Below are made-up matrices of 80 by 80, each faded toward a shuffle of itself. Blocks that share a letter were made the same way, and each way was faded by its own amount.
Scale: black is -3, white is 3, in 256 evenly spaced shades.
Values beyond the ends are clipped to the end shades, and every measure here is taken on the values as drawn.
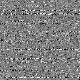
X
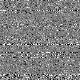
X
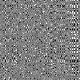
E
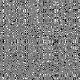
E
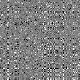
E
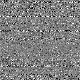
X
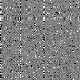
E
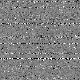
X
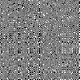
E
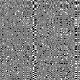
E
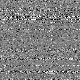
X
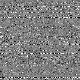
X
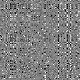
E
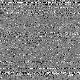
X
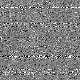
X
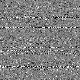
X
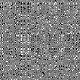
E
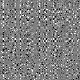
E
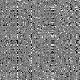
E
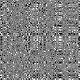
E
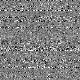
X
